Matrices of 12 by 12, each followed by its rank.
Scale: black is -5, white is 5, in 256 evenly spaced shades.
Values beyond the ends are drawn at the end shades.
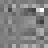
two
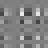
one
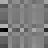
one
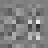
two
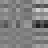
one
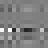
one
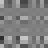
one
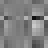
one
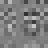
two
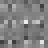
two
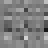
two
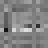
two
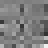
two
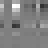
one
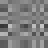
one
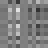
one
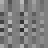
one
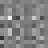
two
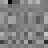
two
